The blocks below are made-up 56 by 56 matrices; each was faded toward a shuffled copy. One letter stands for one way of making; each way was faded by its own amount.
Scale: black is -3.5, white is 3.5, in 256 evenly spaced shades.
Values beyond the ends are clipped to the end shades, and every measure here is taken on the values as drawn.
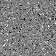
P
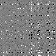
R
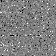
P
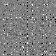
R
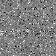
P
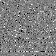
P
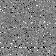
P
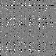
R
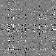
R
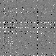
R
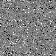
P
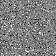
P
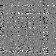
R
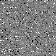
P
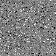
P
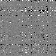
R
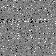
P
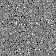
P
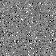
P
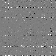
R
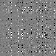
R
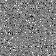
P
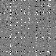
R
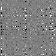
R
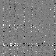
R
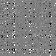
R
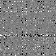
R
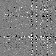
R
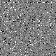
P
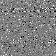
P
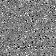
P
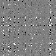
R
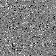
P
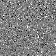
P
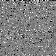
P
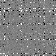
R
